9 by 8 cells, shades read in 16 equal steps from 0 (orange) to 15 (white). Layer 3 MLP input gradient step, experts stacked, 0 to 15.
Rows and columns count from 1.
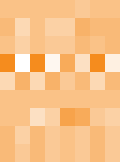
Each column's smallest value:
0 5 0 5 3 4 0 6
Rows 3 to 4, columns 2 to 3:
9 7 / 15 0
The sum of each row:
57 58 58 57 60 56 58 58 57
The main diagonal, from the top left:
7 10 7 14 8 7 8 8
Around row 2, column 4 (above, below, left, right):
7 8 7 9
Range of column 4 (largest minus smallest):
9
